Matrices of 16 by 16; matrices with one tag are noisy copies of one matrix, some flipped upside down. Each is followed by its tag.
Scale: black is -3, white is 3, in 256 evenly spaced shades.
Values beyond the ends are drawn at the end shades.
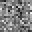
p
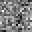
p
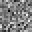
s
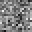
p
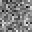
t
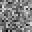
t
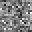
p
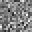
s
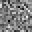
s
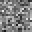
p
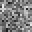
t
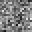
p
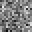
t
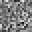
s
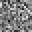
s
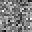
p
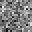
t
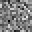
s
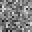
t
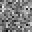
t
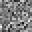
s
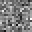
p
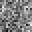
t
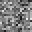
p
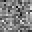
p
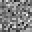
s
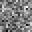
t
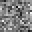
p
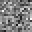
p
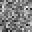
t
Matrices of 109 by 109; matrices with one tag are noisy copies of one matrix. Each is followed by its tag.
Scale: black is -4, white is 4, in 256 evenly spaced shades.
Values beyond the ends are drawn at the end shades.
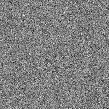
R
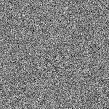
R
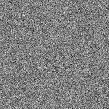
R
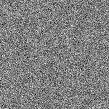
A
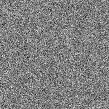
A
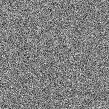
A
